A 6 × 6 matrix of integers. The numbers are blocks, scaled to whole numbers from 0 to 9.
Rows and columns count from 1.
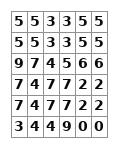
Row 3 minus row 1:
4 2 1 2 1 1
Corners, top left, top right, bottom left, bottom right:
5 5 3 0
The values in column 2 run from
4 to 7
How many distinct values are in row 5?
3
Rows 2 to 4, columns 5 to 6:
5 5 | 6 6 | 2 2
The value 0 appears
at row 6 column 5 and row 6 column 6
